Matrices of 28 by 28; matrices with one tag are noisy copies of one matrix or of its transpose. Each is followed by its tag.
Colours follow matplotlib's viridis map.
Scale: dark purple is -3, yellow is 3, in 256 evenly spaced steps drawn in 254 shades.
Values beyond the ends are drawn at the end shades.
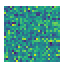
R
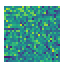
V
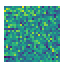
V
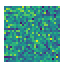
V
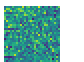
V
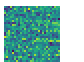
R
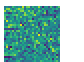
V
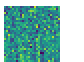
R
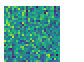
V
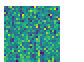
R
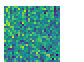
V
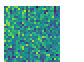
V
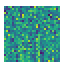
R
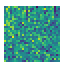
V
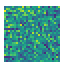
V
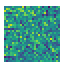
V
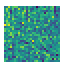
V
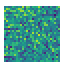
V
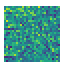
V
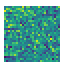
V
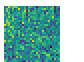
V
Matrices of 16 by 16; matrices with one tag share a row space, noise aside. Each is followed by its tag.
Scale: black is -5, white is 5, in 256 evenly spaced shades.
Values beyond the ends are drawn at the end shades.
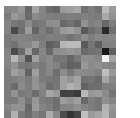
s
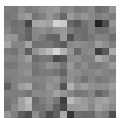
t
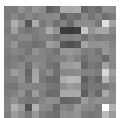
s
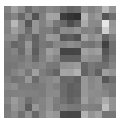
s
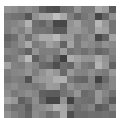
t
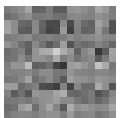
t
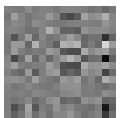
s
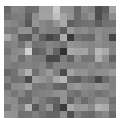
t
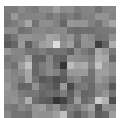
t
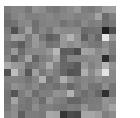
s
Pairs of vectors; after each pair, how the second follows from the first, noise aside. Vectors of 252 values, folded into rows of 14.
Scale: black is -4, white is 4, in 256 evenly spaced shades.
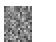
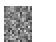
copied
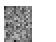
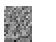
sign-scrambled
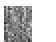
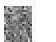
sign-scrambled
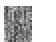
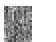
copied
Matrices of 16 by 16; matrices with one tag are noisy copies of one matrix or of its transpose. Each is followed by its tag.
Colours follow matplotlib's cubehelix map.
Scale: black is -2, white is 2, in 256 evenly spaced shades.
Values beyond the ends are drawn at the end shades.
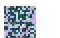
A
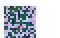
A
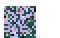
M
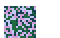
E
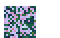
M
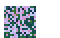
M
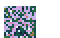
M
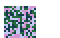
A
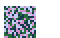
E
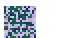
A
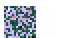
E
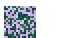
E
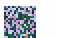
E
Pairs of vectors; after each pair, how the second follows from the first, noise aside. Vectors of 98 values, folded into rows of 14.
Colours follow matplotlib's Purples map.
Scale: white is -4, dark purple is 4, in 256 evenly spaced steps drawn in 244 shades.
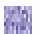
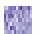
wrapped around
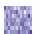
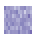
shrunk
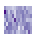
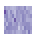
shrunk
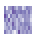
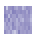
shrunk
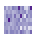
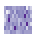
wrapped around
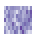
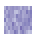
shrunk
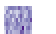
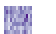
wrapped around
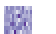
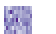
wrapped around
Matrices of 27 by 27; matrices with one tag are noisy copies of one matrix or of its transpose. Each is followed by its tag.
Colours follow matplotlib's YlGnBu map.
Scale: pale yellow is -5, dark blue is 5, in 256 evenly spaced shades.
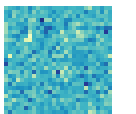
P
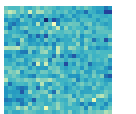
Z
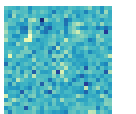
P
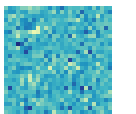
P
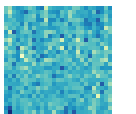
Z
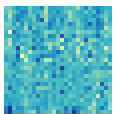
Z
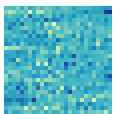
Z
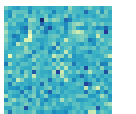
P
